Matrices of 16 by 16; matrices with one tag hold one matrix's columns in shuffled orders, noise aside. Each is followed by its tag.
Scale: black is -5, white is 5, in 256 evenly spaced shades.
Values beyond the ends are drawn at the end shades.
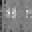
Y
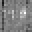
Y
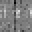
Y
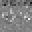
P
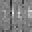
Y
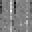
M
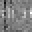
Y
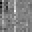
M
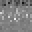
P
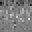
P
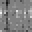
Y
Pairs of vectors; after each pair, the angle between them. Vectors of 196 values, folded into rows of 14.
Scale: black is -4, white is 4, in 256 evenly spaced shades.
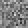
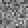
nearly opposite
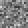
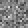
orthogonal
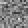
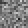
nearly opposite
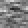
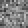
partly opposed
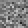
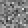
nearly opposite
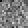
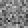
partly opposed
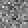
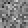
nearly opposite
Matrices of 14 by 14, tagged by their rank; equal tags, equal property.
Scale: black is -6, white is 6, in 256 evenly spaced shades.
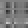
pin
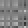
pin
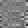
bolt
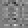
bolt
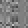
bolt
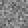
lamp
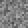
lamp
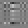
pin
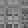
bolt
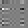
pin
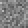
lamp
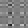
pin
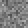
lamp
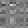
bolt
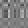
pin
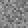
lamp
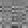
bolt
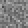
lamp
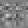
bolt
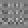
bolt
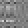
bolt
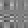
pin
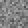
lamp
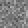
lamp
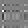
pin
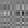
pin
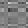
pin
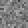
lamp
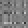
bolt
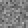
lamp
